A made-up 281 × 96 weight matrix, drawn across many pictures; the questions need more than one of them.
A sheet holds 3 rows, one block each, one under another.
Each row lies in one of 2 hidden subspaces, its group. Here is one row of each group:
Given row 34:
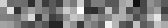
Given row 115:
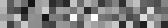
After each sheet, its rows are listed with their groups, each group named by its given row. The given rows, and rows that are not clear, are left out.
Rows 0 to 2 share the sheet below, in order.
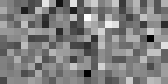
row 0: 115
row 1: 115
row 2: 115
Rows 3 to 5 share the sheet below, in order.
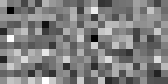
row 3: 34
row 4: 34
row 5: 34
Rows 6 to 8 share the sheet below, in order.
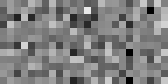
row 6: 115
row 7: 115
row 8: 115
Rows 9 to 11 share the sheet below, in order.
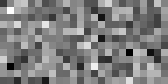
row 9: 34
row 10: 115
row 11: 34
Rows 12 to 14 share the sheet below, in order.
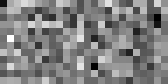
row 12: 34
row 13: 34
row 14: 34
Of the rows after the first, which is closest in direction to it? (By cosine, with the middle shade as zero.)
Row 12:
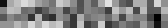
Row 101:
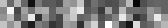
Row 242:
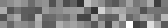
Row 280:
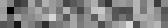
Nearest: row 242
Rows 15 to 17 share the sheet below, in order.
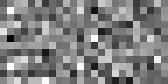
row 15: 34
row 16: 34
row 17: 34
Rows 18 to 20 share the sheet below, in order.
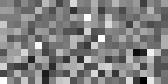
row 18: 115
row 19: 115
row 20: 115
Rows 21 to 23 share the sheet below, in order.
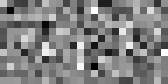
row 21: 34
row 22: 115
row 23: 34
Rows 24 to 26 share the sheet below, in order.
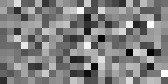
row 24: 115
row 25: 115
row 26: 115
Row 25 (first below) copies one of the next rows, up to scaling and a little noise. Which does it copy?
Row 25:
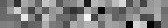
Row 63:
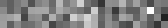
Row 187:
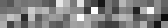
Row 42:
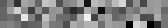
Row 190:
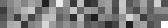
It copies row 42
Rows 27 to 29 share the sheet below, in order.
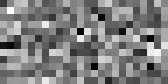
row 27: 34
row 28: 115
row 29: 34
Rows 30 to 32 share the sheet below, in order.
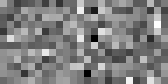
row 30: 34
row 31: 34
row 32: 115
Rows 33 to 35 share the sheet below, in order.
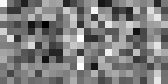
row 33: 34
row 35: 34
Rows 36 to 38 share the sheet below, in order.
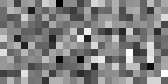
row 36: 115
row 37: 115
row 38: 115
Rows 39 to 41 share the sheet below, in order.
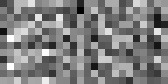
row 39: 34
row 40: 34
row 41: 34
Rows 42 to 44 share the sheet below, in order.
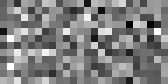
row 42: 115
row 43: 34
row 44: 34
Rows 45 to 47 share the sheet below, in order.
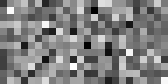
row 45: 34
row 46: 115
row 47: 115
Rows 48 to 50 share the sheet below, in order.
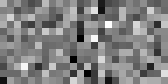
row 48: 34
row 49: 34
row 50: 115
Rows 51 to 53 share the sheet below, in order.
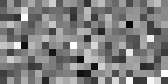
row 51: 115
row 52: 115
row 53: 115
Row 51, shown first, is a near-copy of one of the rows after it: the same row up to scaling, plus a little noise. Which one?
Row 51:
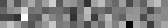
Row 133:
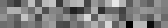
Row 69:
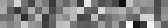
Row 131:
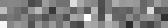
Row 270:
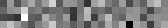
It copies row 270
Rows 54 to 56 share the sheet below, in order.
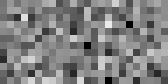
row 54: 115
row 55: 115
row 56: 34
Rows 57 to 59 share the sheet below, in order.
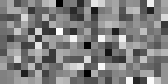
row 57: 115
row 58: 115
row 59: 115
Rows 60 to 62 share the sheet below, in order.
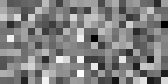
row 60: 115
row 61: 34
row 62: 115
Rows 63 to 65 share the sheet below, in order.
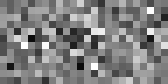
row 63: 115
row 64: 115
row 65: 34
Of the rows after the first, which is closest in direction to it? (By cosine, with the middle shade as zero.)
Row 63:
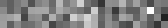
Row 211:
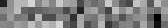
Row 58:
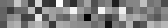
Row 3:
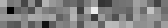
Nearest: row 3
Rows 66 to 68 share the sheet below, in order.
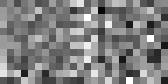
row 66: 115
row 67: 115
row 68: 115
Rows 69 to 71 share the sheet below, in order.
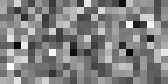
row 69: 115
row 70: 115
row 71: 34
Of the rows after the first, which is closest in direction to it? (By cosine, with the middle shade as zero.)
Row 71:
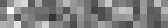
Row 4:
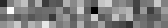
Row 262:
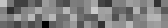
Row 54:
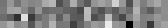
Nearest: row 4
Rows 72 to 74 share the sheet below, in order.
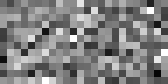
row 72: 115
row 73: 115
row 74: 34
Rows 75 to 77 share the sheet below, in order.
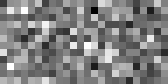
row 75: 34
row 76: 115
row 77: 34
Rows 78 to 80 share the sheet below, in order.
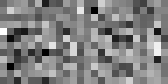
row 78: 34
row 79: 34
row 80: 34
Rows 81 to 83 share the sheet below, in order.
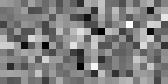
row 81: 115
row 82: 115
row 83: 34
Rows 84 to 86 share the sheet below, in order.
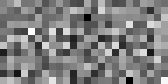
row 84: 115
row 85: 115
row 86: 115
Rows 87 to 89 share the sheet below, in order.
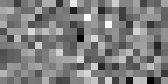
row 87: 115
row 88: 34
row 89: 115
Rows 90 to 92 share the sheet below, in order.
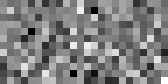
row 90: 34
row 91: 115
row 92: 115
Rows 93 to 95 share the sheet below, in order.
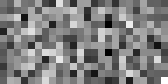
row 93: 115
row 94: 34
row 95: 115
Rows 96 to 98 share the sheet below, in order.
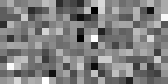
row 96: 115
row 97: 34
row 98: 34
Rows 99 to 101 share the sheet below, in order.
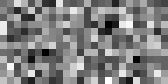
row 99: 115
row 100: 34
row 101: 34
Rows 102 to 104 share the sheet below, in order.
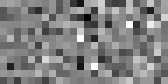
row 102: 115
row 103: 34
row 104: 34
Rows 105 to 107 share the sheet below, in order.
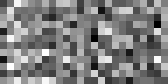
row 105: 34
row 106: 34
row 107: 34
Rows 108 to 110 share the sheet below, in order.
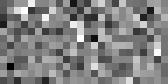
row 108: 115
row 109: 34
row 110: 34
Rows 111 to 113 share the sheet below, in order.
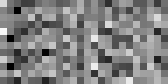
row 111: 34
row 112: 34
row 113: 34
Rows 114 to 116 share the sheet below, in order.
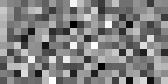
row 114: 115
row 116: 115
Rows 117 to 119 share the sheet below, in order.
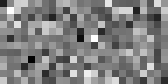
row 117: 34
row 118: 34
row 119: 115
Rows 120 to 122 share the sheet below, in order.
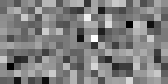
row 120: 115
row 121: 34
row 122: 34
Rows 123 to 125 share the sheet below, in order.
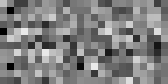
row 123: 34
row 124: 34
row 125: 34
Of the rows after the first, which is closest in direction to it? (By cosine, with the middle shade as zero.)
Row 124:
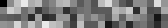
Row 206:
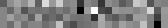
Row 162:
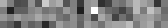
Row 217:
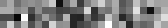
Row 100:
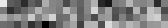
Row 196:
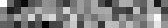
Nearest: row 206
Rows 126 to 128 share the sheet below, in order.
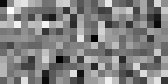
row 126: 34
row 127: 34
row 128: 115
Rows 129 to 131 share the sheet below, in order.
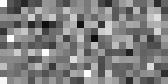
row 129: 34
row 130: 34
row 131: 115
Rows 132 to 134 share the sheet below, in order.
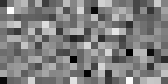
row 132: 34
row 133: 115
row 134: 115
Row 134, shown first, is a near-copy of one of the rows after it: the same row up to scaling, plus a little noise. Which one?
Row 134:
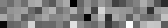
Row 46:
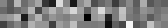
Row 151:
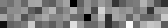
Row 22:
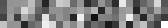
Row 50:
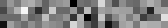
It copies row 151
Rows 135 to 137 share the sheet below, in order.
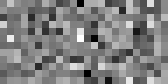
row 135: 115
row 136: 34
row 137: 115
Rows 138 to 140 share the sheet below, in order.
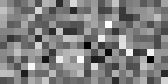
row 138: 115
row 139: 115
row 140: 115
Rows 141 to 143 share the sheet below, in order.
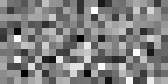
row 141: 34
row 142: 115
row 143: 115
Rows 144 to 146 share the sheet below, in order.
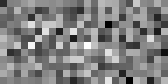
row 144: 34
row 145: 115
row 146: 115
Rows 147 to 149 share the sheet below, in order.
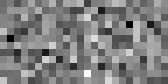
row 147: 115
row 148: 34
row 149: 115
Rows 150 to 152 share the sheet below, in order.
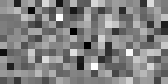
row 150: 115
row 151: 115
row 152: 34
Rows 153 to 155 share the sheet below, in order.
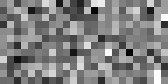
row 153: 115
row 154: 115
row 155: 34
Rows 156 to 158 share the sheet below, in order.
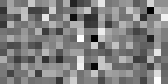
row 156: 115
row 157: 34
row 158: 34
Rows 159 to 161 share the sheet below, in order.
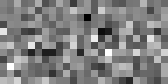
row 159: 115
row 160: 34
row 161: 34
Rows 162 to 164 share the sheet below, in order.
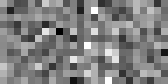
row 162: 34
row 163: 115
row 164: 115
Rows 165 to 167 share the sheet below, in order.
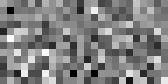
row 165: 34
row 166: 34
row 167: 115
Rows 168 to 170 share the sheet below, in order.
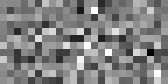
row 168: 34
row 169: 115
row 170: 34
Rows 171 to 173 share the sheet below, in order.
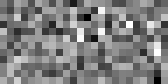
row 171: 115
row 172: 34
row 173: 34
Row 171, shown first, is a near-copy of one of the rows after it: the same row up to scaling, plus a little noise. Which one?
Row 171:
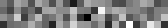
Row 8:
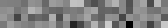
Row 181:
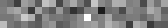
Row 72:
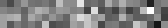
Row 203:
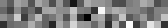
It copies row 203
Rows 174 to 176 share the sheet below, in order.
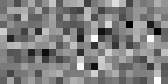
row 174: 115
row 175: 34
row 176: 34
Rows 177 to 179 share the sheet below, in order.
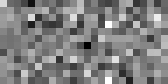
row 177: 34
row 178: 115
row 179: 115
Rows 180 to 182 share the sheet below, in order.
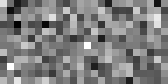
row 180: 34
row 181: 115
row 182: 34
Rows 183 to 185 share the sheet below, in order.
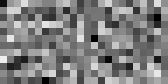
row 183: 34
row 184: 34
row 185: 34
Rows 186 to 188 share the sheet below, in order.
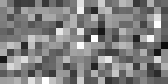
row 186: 34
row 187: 115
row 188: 34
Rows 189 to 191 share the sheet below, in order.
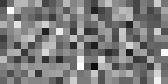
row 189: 34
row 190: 115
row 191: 34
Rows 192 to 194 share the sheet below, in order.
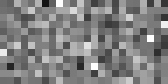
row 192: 115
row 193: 115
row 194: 34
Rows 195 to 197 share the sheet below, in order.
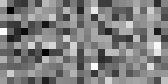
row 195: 34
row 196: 34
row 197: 34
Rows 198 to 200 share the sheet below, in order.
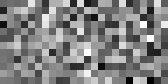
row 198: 115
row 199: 115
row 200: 115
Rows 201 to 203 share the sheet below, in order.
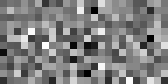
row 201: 34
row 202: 115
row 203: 115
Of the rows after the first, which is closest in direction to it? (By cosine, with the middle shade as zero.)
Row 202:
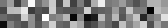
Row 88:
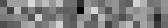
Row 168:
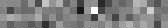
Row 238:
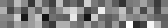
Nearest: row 88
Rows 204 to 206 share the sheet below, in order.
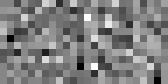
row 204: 115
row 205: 34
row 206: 34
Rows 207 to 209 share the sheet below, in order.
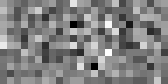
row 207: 115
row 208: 115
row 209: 34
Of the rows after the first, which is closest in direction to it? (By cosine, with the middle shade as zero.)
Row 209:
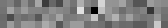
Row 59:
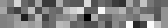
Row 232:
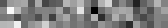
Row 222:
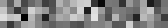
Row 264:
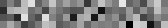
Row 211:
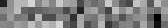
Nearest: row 232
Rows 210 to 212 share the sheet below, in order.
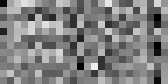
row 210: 34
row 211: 34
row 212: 34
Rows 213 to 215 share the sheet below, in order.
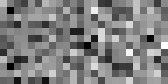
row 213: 34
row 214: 115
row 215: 34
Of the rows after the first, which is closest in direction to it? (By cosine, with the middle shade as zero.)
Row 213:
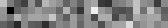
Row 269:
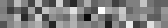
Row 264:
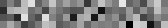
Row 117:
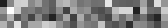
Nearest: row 269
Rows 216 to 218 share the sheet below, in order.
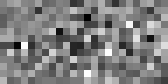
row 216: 115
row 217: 115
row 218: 115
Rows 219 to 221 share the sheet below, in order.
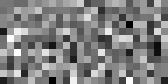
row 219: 115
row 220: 34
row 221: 115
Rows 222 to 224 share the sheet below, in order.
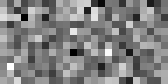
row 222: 115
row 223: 115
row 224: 34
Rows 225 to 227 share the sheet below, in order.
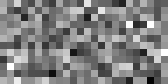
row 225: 115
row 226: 115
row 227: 34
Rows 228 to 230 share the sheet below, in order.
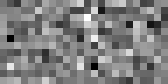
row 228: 115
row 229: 34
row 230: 34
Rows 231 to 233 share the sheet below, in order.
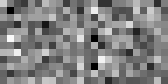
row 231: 34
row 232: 34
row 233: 34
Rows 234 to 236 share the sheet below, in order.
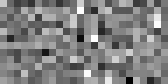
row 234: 34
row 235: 34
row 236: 115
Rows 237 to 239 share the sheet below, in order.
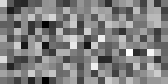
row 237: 34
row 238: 115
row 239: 34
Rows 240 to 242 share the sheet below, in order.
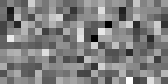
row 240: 34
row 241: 34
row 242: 115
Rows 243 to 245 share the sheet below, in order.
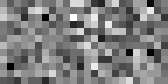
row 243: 115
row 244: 115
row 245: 34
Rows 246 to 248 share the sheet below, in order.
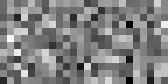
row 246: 115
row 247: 34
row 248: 115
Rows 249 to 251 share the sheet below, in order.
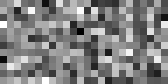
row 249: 115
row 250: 115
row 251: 34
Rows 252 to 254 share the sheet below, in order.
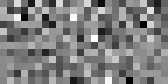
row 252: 115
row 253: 34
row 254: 115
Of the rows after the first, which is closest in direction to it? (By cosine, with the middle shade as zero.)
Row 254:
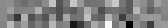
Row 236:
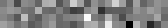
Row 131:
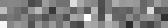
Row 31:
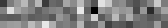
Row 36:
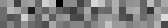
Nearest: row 236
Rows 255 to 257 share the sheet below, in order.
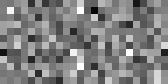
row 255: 34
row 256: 115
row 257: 34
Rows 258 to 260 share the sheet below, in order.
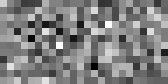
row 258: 34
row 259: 115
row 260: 34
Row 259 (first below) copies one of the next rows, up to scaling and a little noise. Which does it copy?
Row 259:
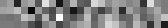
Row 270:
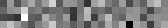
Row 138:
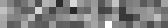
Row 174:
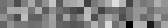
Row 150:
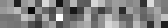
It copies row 150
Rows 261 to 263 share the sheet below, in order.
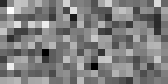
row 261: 34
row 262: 34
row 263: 34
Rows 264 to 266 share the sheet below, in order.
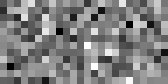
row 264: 115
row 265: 115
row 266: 34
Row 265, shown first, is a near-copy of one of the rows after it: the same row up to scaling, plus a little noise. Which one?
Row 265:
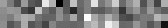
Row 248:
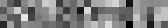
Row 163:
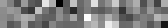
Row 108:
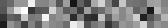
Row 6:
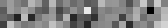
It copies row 163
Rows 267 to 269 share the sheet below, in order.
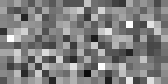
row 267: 115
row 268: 34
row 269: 115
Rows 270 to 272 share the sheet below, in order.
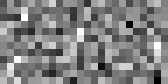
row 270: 115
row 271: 34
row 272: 34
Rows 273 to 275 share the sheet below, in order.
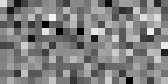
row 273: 34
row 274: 115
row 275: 115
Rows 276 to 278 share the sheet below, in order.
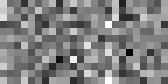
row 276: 115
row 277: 115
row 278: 115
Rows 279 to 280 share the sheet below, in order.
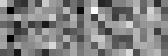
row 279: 34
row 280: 34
